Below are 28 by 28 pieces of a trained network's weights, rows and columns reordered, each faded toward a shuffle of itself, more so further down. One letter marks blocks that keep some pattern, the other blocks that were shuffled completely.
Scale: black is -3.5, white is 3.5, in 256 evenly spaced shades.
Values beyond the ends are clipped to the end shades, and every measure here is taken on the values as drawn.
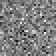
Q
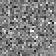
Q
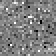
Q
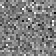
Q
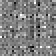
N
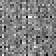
N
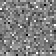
Q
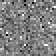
Q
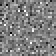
Q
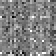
N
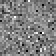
Q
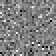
Q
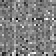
N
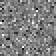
Q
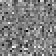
N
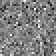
Q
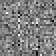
N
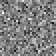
Q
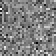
N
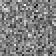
Q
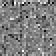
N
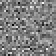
N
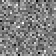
Q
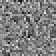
N
